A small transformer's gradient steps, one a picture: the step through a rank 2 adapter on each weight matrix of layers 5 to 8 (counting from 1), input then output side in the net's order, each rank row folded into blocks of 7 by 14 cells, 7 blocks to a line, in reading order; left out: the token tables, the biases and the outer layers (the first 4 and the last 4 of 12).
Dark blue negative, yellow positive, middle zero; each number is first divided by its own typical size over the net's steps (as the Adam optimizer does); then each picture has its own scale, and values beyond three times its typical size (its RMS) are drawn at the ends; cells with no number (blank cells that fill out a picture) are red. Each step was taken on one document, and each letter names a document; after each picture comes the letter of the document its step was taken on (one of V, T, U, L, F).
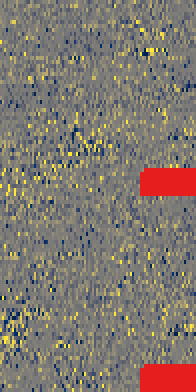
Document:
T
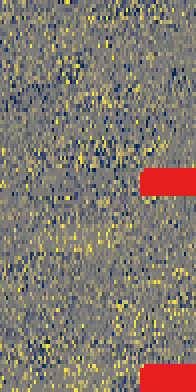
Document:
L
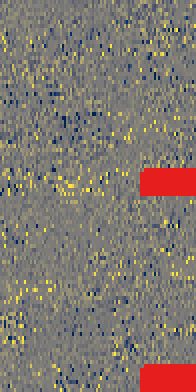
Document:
T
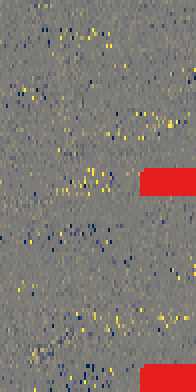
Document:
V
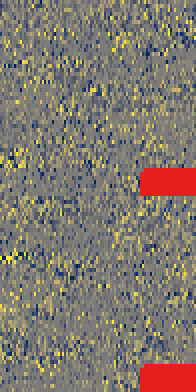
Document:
L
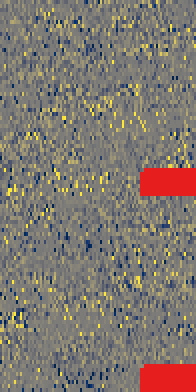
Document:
T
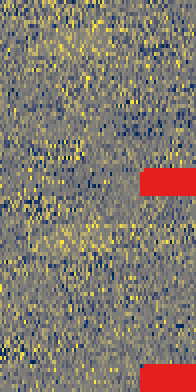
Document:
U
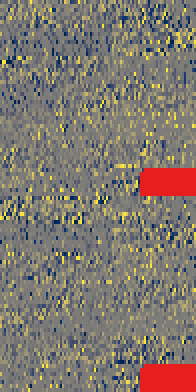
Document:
L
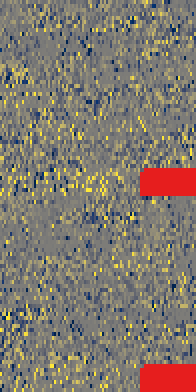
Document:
T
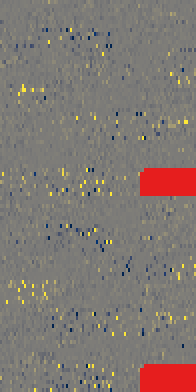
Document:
V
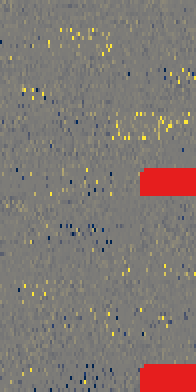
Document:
V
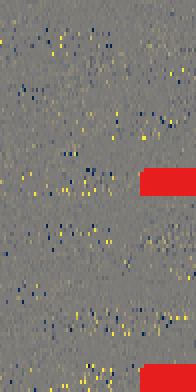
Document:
V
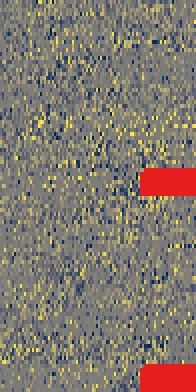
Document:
L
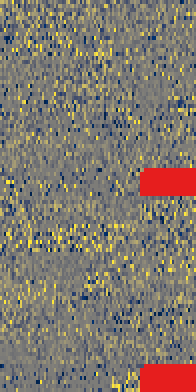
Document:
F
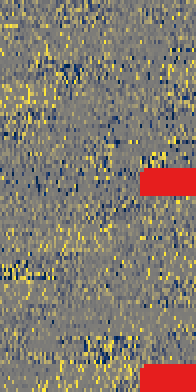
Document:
F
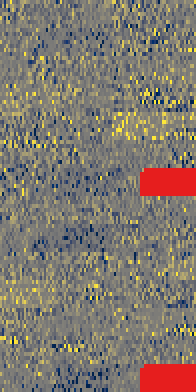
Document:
T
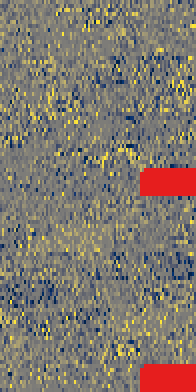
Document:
U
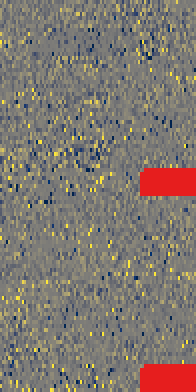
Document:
T
